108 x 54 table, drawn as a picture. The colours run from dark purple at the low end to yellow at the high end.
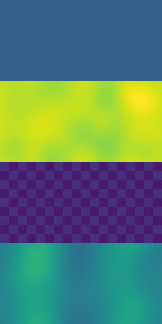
It is made of 4 by 1 panels. Panel 1,1: low, flat. Panel 2,1: very high, smooth, faint in contrast. Panel 3,1: very low, checkered, faint in contrast. Panel 4,1: middling, smooth.
